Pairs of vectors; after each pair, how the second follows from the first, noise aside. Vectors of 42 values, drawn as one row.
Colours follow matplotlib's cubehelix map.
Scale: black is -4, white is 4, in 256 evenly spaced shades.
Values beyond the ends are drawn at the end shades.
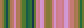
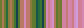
wrapped around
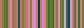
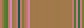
partly zeroed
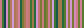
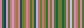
copied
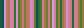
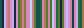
scaled up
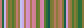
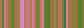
shrunk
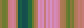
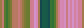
wrapped around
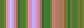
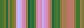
wrapped around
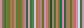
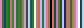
scaled up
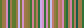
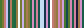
scaled up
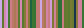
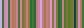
copied
